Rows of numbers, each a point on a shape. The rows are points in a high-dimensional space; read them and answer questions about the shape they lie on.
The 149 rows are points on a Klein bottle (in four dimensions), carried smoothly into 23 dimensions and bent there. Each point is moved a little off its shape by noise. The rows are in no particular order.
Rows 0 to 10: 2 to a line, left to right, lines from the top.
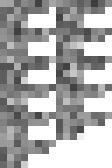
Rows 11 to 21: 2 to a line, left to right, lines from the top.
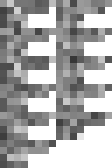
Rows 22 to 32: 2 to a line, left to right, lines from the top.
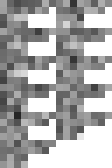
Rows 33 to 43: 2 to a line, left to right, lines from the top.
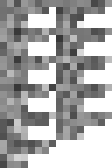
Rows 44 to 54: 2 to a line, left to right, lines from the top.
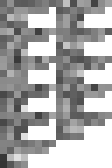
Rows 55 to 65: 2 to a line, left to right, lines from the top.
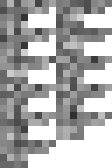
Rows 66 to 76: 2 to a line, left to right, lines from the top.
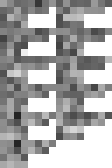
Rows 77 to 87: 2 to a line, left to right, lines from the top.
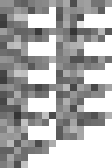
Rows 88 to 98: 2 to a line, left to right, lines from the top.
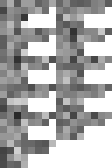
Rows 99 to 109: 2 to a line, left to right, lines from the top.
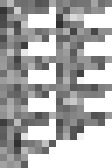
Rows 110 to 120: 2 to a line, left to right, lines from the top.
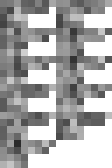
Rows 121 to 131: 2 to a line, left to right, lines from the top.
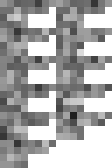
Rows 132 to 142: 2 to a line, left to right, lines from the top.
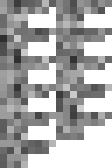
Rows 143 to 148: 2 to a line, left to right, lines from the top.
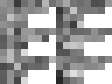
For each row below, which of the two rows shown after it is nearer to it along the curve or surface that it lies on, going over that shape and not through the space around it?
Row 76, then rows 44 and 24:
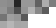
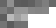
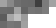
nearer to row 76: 44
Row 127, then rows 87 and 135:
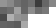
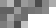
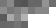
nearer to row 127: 87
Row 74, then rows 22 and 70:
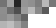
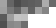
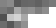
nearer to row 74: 22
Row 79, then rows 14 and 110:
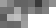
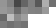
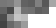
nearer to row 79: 110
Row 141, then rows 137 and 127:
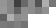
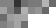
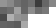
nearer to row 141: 137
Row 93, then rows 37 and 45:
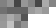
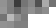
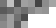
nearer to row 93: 37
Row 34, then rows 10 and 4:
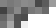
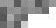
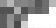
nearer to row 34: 4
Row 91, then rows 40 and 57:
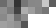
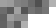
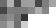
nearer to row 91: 57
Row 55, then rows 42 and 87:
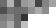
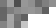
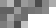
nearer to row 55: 87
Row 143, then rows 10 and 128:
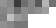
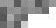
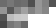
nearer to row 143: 128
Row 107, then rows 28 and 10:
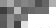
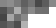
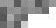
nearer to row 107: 28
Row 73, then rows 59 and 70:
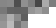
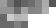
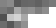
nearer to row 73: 59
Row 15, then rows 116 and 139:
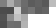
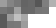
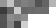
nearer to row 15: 139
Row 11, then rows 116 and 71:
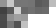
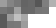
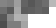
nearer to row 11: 71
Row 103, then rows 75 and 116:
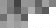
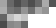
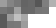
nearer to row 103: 75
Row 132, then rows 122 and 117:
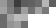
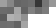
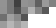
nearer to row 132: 117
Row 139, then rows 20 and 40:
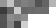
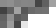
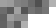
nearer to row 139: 20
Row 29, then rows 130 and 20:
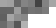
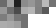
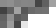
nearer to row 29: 20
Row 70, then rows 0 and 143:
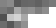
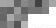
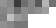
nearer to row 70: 0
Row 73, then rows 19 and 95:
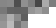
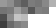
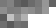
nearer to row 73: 95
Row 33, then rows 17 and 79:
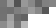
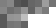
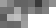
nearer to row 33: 79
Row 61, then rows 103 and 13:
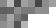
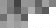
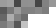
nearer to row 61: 13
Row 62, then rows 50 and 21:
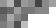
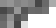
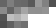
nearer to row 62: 50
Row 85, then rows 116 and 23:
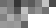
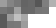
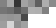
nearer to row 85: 23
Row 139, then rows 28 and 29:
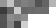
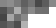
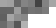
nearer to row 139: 28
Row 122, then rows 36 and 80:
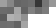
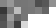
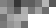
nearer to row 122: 36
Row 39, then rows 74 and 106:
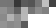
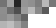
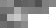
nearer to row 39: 74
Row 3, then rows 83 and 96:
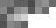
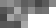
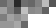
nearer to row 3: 96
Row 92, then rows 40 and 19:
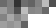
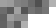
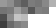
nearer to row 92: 19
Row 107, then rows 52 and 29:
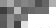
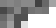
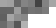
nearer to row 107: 52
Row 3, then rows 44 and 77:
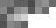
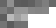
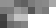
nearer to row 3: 77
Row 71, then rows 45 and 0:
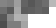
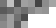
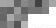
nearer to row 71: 0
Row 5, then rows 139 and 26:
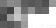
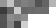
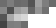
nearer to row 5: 139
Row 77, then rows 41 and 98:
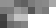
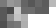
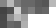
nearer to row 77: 41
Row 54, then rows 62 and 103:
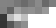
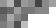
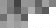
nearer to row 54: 62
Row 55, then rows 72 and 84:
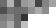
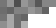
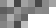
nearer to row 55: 84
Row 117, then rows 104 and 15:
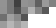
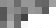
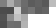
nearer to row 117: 104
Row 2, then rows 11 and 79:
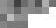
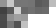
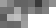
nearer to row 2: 79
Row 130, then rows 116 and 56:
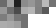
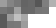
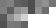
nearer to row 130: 56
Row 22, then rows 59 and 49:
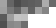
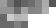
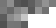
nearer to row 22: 49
